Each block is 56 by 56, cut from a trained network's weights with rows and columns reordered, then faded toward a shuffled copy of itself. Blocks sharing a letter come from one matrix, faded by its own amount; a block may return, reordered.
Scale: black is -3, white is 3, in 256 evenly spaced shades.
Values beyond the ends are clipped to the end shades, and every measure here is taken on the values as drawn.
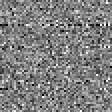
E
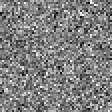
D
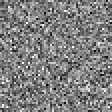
E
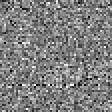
E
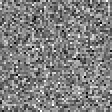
D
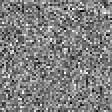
D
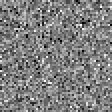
D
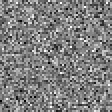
D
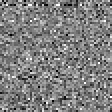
E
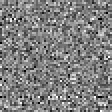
E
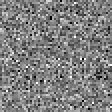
D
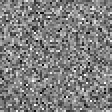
D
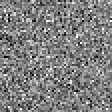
D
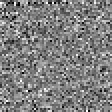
E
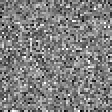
E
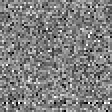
E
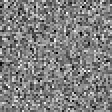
D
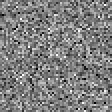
D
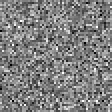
D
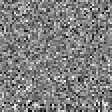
E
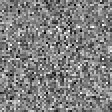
D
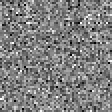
D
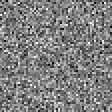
D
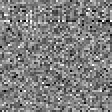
E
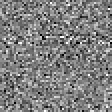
E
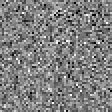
D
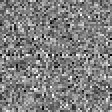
E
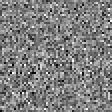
E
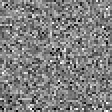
D
